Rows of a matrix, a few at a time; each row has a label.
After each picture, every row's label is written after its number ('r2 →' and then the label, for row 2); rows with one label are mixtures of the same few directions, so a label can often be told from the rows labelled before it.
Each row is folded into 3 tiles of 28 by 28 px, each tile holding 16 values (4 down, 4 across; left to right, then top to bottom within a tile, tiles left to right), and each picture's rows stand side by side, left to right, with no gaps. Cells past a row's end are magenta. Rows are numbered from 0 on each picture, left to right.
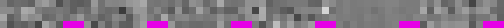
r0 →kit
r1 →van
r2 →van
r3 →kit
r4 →van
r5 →van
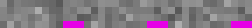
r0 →van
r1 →kit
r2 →kit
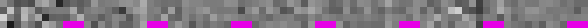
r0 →kit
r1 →van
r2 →kit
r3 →van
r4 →van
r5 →van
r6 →kit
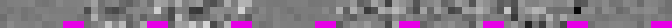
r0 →kit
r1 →kit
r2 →kit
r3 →kit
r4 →van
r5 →van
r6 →kit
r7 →van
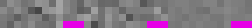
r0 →van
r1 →kit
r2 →van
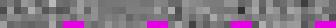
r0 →van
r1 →kit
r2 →kit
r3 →van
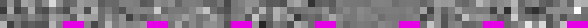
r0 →van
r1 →kit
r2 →van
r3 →kit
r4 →kit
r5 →kit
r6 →kit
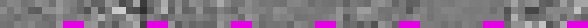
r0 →van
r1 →van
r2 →van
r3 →kit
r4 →kit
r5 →kit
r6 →kit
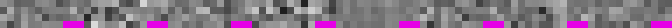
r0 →kit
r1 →kit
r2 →van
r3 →van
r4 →van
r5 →kit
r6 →van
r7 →kit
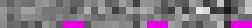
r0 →kit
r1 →van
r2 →van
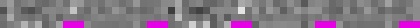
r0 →kit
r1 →van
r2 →kit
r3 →van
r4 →van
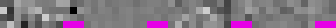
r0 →kit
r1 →van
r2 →van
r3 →van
